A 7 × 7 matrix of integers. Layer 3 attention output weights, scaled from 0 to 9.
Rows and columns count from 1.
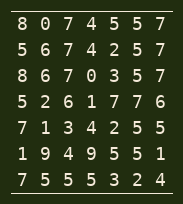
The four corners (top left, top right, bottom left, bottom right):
8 7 7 4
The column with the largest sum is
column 1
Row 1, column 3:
7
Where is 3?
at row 3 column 5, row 5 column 3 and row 7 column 5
